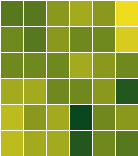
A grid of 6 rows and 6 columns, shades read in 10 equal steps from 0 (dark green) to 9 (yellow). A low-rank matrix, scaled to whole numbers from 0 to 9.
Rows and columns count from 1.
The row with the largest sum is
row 1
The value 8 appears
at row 2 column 6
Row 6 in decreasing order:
7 6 6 4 3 1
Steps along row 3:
same same up down down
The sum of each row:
31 28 27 26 27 27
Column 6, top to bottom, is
9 8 4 1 5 3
